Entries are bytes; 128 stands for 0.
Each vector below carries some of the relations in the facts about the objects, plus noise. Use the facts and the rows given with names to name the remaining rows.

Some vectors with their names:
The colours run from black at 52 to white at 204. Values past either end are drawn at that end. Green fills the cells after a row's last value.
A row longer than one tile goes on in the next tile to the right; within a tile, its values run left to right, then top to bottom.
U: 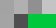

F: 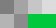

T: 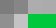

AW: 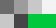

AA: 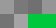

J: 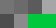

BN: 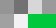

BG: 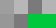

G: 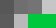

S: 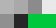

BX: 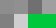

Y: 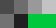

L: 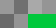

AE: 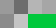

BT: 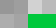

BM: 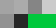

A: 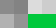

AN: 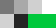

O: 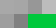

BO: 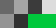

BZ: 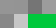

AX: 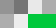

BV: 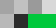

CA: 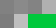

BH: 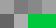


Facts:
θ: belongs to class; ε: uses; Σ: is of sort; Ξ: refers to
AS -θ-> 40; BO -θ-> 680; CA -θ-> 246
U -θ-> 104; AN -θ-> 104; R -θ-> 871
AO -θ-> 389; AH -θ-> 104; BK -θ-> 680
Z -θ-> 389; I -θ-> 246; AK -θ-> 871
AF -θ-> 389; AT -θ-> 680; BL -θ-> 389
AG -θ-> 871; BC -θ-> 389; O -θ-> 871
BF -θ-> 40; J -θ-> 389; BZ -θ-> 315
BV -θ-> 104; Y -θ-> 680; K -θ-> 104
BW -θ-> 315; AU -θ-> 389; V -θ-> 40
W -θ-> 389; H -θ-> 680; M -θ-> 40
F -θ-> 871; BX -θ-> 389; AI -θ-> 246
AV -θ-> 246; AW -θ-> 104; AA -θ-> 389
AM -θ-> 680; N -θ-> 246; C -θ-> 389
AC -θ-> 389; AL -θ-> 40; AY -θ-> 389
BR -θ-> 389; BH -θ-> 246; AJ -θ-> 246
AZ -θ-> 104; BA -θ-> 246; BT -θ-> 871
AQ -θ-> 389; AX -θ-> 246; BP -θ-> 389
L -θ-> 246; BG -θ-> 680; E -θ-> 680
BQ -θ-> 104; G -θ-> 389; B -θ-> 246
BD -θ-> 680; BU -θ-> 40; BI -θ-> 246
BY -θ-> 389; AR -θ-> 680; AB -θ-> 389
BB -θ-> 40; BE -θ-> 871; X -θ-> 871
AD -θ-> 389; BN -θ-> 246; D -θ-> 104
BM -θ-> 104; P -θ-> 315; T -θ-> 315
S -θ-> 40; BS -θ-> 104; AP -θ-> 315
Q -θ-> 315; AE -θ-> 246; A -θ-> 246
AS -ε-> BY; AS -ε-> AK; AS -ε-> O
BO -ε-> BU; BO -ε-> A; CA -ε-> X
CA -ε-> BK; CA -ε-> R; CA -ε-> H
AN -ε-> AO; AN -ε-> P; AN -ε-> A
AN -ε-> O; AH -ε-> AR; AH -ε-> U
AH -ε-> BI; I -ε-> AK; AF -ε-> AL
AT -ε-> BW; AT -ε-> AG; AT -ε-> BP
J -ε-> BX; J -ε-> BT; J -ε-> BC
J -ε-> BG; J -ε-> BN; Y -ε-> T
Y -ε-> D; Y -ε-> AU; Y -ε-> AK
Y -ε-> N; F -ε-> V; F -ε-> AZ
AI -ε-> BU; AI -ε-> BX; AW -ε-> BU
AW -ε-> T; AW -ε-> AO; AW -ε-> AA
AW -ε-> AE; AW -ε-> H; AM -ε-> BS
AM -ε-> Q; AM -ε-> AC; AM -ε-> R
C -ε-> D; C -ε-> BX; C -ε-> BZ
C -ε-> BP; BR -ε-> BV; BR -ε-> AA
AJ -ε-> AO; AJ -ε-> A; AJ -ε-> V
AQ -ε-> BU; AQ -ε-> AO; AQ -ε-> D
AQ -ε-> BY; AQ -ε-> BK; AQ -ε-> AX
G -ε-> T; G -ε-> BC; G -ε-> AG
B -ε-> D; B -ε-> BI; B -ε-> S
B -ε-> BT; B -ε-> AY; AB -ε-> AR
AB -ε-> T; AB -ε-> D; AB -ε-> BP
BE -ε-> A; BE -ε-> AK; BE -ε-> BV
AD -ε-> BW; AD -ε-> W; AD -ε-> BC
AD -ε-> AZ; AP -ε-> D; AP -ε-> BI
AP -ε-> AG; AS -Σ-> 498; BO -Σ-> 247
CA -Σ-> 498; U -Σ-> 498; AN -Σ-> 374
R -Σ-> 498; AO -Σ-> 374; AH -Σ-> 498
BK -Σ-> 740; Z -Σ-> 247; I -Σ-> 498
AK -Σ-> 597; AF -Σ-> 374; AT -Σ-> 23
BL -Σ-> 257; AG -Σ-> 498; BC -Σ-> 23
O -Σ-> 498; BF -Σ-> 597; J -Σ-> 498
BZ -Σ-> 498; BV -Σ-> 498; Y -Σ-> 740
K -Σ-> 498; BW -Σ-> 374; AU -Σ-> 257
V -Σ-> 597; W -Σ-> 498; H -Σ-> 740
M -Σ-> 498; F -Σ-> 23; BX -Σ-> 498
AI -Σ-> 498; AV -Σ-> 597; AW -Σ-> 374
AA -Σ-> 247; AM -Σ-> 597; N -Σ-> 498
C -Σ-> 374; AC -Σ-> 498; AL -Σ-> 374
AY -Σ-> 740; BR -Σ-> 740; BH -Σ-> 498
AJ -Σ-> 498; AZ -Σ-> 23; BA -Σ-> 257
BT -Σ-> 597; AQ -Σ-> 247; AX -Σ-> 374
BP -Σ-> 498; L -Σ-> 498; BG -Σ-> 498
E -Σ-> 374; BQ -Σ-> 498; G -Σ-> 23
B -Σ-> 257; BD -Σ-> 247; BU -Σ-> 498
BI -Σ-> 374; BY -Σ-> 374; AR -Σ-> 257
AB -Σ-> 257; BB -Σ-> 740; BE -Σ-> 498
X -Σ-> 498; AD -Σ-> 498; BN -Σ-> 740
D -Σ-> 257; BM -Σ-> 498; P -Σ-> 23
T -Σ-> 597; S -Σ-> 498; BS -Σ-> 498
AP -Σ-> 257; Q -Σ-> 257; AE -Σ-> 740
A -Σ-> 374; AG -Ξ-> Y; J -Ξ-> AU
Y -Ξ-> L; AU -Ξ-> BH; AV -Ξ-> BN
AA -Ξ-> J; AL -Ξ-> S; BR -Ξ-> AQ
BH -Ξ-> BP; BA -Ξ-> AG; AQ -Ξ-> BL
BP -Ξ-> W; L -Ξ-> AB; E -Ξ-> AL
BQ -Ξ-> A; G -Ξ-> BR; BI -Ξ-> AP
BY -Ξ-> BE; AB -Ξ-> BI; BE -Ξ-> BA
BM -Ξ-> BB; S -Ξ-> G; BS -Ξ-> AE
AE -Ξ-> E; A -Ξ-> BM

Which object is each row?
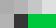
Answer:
M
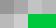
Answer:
P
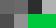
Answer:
AQ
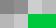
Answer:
AO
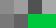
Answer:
AR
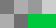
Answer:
AM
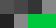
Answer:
AB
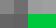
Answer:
AG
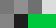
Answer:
BE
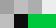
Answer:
BU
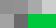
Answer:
E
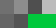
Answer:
D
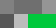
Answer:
BP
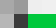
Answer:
AL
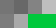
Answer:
BR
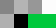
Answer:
AS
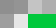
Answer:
BC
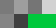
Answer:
AH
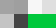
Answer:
BB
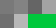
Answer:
AD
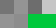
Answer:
AJ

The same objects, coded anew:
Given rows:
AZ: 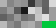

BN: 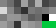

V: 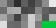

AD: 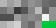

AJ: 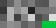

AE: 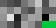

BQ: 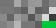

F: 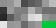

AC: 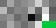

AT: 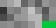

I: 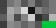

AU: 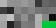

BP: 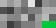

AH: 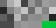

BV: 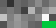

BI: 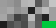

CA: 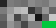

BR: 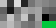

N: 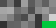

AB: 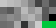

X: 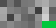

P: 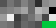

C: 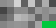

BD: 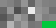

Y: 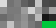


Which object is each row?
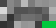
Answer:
S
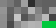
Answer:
D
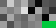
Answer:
AP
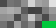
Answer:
AL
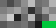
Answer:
A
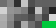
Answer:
T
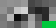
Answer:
BA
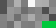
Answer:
E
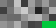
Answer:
BE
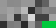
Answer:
L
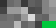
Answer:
AS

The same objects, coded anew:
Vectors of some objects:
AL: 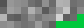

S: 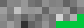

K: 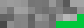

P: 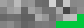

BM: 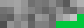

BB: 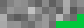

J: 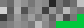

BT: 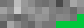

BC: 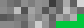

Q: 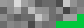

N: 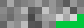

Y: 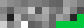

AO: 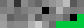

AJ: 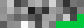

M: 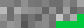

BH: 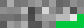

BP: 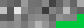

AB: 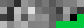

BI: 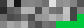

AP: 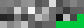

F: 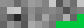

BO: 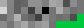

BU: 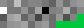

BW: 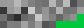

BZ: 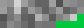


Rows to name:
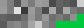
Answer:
AD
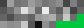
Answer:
B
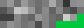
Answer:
AH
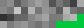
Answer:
AT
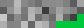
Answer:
BR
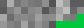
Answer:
E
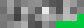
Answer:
BA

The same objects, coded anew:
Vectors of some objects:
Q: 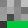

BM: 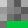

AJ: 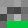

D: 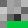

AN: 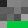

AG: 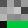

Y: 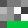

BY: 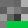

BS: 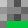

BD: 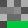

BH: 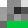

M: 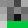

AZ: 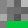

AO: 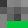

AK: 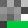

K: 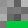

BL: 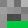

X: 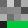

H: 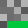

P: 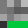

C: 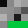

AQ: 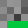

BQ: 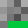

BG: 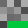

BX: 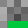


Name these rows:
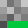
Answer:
BA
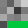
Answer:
BI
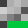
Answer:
AP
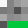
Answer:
AE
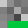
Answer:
BR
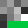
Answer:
BE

